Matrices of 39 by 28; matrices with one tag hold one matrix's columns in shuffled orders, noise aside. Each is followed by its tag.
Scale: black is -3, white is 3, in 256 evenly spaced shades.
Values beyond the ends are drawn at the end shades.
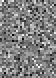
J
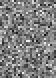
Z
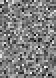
J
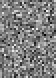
Z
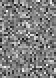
J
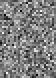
Z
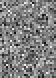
Z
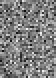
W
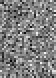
W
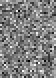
W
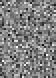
Z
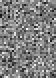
W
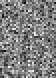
W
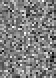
W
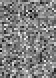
W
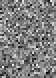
J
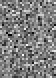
Z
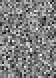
Z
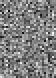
W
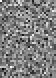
J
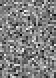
Z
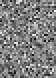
J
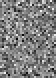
J
